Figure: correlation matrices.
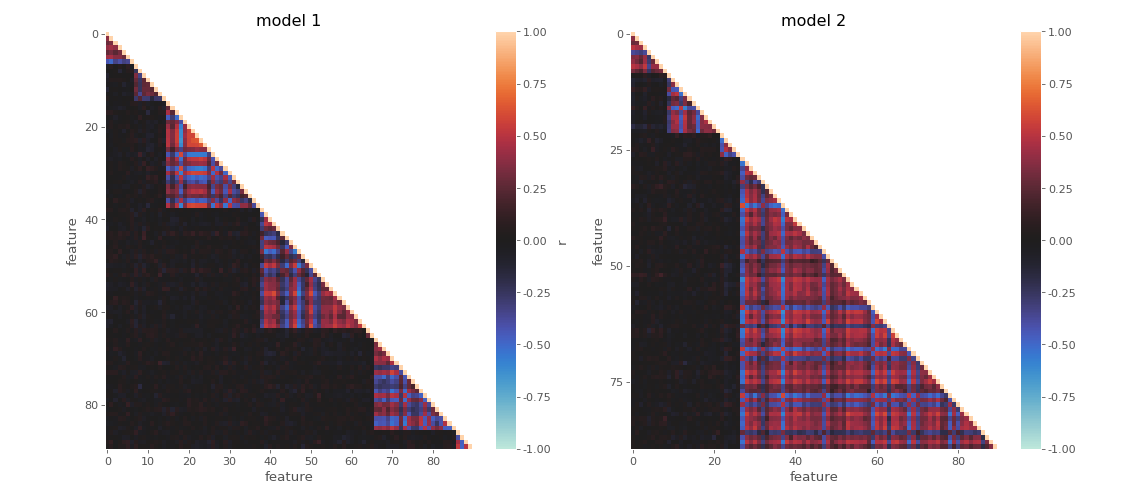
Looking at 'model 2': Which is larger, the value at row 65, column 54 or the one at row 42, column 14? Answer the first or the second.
the first
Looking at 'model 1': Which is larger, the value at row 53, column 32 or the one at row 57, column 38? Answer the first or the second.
the first
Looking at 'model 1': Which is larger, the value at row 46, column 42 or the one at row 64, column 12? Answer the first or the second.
the first
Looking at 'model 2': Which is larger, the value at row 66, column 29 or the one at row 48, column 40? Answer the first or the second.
the second
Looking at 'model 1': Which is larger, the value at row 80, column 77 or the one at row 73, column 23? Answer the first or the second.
the second
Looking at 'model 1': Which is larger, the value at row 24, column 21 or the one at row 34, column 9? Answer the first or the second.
the first
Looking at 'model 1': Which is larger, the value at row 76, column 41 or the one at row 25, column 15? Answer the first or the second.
the second
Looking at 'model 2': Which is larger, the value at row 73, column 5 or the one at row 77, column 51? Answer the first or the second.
the second
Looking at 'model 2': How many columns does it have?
90
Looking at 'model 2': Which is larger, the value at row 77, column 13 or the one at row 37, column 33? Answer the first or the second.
the first
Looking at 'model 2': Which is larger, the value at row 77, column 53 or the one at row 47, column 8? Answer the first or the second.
the first
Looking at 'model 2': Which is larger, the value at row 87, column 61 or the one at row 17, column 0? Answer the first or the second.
the first
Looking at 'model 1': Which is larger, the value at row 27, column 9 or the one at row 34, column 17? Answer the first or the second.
the second
